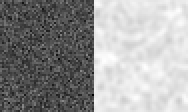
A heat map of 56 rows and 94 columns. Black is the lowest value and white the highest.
The table splits into one row of 2 panels. Panel 1,1: low, fine-grained. Panel 1,2: very high, blotchy, faint in contrast.
